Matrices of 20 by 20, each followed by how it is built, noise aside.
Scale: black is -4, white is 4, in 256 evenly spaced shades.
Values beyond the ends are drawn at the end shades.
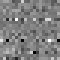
uneven rows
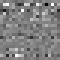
uneven rows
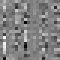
uneven columns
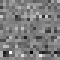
uneven rows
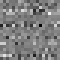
uneven rows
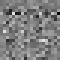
uneven rows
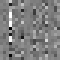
uneven columns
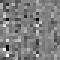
uneven columns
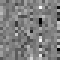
uneven columns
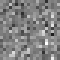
uneven columns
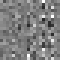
uneven columns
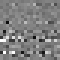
uneven rows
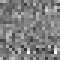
uneven rows
